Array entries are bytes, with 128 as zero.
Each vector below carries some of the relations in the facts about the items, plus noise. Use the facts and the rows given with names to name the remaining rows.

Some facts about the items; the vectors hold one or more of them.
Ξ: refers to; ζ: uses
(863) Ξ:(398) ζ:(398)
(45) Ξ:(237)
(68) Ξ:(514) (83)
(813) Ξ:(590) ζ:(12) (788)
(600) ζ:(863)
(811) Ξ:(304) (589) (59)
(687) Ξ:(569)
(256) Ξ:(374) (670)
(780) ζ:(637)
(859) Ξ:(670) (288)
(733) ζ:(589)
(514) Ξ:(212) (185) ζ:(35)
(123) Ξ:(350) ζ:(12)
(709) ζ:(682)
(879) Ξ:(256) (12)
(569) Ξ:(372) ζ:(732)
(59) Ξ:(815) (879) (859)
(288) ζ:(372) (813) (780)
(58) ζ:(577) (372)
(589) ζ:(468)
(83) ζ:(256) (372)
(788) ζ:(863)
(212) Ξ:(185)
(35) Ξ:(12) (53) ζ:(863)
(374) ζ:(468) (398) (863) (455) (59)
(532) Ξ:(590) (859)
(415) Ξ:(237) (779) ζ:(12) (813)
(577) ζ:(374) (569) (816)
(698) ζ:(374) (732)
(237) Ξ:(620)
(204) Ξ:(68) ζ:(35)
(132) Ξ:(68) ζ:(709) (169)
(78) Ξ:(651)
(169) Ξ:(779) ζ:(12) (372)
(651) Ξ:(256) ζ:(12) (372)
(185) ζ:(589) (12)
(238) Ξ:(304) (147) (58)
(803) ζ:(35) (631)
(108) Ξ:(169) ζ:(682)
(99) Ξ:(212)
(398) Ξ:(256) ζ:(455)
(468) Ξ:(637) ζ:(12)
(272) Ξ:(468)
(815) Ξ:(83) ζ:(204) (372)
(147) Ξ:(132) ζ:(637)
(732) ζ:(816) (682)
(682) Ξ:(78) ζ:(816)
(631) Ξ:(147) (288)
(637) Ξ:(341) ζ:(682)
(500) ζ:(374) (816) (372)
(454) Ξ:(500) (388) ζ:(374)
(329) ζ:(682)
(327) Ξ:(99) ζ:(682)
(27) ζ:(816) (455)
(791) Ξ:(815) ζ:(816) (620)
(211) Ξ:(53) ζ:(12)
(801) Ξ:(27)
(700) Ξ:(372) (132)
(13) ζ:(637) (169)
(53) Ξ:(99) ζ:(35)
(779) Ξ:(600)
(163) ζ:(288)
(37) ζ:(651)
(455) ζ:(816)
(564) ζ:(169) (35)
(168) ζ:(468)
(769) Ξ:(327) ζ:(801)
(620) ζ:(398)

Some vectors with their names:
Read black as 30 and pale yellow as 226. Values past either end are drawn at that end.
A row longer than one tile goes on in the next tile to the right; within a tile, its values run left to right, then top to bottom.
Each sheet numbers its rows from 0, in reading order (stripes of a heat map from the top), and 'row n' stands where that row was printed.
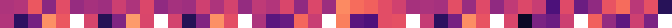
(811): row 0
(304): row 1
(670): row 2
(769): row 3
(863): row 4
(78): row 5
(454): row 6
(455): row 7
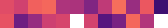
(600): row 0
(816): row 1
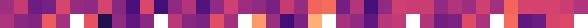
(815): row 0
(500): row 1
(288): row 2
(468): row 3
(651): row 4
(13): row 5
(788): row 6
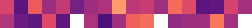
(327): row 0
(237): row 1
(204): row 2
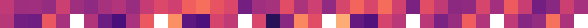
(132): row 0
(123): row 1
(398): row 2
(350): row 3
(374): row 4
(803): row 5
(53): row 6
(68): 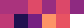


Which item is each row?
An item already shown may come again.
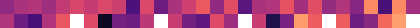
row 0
(123)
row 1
(454)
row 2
(791)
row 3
(59)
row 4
(272)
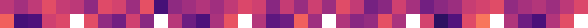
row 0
(589)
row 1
(577)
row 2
(123)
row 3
(147)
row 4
(564)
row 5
(12)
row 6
(123)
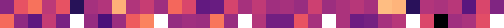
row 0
(455)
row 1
(45)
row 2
(204)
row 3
(132)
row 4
(27)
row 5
(388)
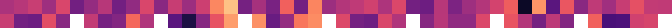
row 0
(569)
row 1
(83)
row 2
(801)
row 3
(341)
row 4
(698)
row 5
(169)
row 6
(637)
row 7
(589)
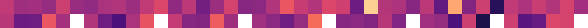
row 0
(132)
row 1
(123)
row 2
(58)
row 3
(415)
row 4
(108)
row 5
(682)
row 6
(733)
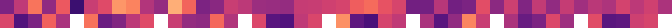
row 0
(816)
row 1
(620)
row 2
(35)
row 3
(185)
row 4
(398)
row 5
(372)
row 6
(780)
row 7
(168)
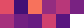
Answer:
(709)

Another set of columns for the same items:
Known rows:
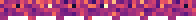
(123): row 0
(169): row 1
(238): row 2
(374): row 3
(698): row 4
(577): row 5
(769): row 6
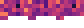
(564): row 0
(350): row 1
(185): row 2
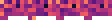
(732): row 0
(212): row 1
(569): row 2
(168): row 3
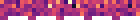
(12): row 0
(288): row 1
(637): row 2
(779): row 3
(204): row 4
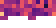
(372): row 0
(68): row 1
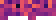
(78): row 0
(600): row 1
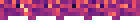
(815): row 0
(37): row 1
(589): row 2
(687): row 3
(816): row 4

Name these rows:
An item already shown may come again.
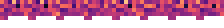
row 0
(108)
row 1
(108)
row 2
(27)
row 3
(500)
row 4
(682)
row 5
(455)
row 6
(791)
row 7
(569)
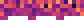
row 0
(500)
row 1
(415)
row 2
(682)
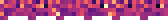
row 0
(577)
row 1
(59)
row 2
(372)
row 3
(132)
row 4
(732)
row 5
(788)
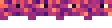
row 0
(35)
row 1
(59)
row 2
(468)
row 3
(651)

